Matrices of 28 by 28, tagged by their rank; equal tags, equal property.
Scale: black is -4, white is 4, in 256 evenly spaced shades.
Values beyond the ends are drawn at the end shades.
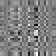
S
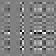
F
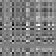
S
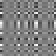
F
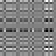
F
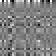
S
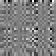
S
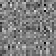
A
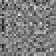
A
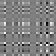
F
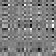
S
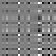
F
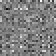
A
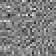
A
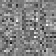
A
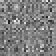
A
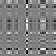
F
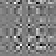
S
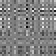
S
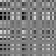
F
